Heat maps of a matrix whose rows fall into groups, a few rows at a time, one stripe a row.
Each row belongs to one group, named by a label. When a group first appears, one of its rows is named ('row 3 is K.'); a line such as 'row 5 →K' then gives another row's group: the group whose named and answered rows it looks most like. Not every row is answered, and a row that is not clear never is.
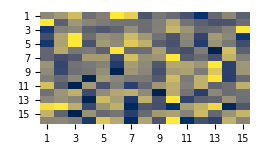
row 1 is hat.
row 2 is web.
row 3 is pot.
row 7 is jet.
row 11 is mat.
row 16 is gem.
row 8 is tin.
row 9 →tin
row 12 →hat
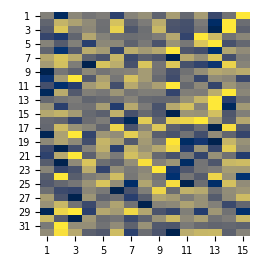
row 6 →jet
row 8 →gem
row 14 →tin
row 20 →jet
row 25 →gem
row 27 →mat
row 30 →mat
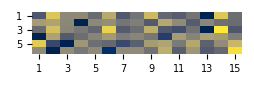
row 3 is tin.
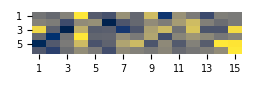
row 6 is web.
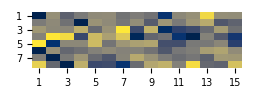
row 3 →hat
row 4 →hat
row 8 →mat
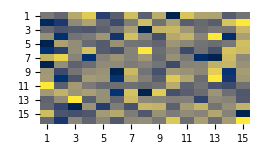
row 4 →tin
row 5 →pot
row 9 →tin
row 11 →web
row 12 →hat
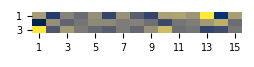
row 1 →tin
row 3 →web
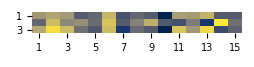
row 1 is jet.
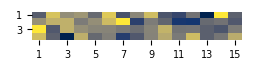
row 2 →hat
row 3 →web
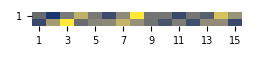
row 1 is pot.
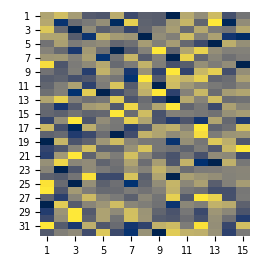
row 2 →tin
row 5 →gem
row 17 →mat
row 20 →pot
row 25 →mat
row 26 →web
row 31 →mat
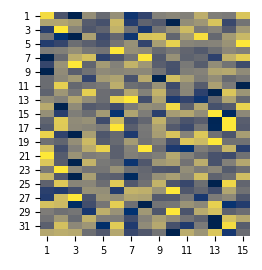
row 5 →pot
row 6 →hat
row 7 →pot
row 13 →hat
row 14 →web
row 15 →tin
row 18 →mat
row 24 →mat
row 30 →gem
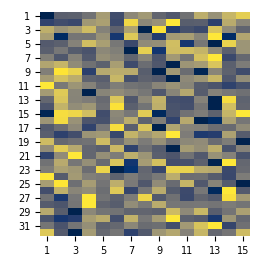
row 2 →jet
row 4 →tin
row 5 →gem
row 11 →web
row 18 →jet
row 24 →web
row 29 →mat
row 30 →jet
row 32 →mat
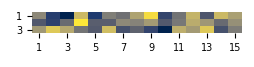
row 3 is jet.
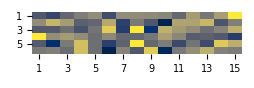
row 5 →pot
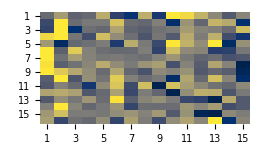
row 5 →tin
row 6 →web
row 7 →web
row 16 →tin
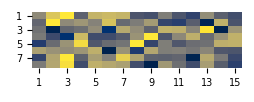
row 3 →tin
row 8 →hat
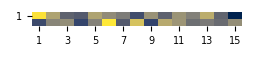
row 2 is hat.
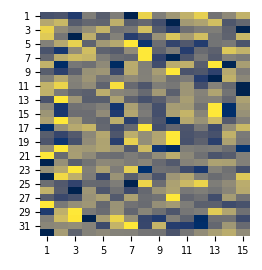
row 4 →mat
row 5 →hat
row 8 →tin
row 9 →jet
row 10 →gem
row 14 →tin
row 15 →tin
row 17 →pot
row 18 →jet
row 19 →jet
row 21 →web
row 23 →hat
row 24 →pot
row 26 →mat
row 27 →jet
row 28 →web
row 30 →hat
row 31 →hat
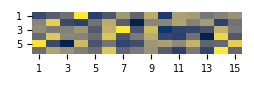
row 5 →mat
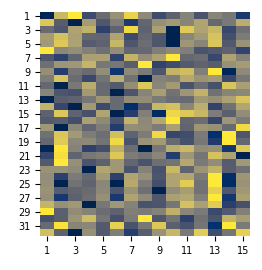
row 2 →mat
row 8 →pot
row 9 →tin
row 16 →jet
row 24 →tin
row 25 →tin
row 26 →tin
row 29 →web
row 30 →pot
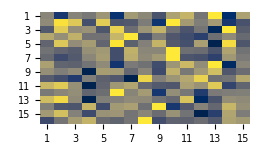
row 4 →hat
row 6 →jet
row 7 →jet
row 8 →tin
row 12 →hat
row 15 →gem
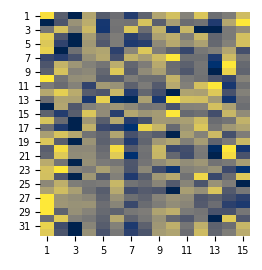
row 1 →mat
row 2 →pot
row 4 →mat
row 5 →mat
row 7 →jet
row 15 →jet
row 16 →mat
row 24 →mat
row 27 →web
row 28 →web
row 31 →mat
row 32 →mat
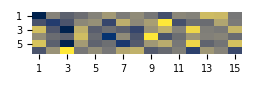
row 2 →jet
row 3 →mat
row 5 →mat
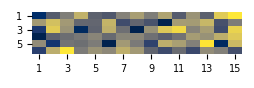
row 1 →pot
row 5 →tin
